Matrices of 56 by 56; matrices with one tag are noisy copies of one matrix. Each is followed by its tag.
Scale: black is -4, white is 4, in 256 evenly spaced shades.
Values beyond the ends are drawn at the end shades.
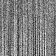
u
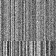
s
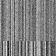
s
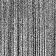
u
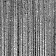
u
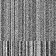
s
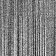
u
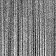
u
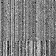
s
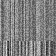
s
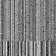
s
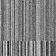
s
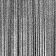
u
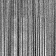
u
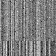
s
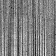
u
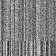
s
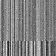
s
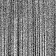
u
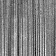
u
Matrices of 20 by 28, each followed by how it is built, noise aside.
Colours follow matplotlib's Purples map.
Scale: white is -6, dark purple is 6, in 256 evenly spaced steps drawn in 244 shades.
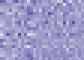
low rank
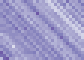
Toeplitz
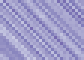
Toeplitz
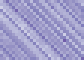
Toeplitz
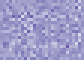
low rank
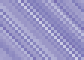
Toeplitz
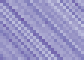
Toeplitz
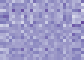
low rank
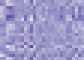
low rank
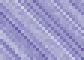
Toeplitz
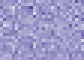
low rank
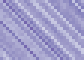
Toeplitz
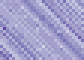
Toeplitz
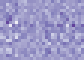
low rank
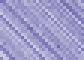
Toeplitz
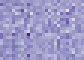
low rank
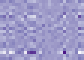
low rank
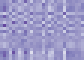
low rank
